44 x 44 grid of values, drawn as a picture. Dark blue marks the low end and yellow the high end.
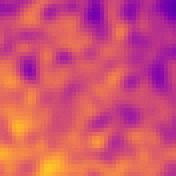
Histogram: bell-shaped. Grain: blotchy. Slope: up to the bottom left. Ninth with the highest average: bottom left. Ninth with the lowest average: top right. Mirror symmetry: none. Odd rows or columns: none.
